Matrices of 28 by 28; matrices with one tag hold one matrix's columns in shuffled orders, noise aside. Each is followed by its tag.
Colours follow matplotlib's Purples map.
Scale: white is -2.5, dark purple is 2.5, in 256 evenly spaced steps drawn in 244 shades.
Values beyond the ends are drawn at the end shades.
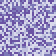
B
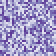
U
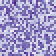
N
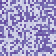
U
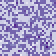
N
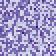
U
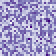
U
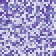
B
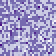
U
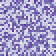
N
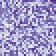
B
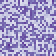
N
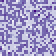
U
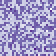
N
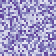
N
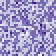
U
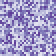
U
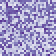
B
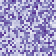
U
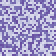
N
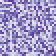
U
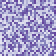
N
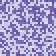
B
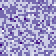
B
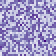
N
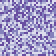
B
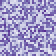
N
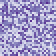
B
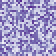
U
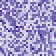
U
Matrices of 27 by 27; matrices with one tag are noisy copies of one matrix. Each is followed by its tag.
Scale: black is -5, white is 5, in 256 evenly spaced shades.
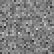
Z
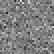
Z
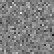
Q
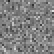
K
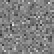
K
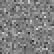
Z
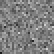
Z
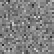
K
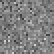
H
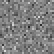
K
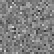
Q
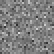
Z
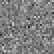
K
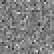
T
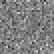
T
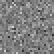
Q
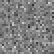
K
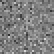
H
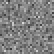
K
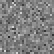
Q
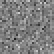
T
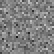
Z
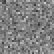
T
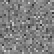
K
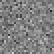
H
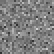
Z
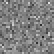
K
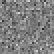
T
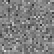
K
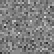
Z
